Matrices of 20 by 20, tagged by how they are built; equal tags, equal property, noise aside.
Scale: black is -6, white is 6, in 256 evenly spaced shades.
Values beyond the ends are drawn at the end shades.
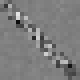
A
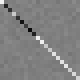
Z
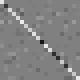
Z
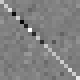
Z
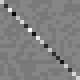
Z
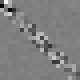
A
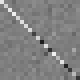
Z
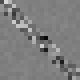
A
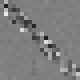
A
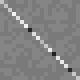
Z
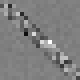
A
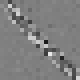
A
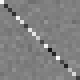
Z
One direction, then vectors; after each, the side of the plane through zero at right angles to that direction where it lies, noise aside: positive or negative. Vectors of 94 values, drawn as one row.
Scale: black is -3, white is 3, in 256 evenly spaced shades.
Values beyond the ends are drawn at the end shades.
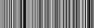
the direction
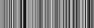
positive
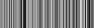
positive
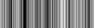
positive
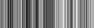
negative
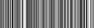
negative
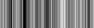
positive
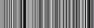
positive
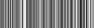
negative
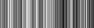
positive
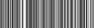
negative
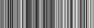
negative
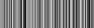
positive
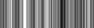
negative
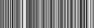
negative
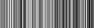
positive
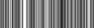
negative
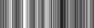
negative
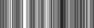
negative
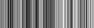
negative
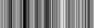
positive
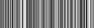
negative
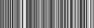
negative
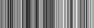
negative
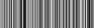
positive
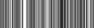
negative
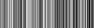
positive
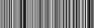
positive
